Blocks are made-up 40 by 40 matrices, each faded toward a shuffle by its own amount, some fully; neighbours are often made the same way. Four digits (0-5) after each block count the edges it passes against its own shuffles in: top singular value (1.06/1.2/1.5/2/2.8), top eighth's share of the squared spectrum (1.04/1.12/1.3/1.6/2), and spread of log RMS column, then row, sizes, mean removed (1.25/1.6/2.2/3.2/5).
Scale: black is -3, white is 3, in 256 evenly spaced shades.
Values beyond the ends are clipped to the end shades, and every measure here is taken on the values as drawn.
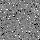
0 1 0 0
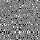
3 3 1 1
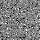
2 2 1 0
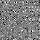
3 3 1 1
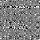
3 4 2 3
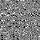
3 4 0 2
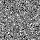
0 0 0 0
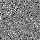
0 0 0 0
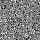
2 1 0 0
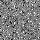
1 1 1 0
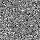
0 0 0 0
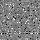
2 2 0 1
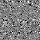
2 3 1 2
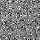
2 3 0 2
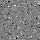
1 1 0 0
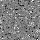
0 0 0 1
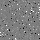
0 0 0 0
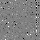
3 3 1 0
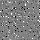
3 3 1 1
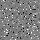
2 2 0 0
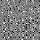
3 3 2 2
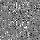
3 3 1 0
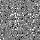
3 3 2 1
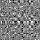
4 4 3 2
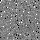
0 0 0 0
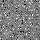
1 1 0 0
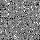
1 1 0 0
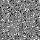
3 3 1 1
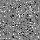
2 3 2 0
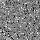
1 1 0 0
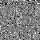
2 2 0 2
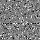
2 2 0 2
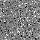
2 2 1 0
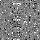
3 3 2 1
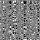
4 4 3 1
